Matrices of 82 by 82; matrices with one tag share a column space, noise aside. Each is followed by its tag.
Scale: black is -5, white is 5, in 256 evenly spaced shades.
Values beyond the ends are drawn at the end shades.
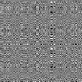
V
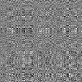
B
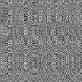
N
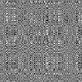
N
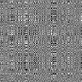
N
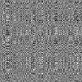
N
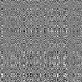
B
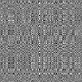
N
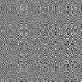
V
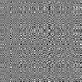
V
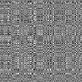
N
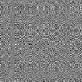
V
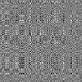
N
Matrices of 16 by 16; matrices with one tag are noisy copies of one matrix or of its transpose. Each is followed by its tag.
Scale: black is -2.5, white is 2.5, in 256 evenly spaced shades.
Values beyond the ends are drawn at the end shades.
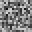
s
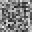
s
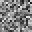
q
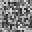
s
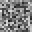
s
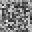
s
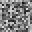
s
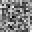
s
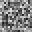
s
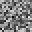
q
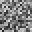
q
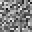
q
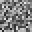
q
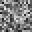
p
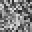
p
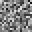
q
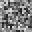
s
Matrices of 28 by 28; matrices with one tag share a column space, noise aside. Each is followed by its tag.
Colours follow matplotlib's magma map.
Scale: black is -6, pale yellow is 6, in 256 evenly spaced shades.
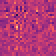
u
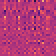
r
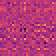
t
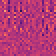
u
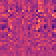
u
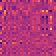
r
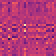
t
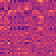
r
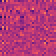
r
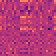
r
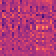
u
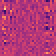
r
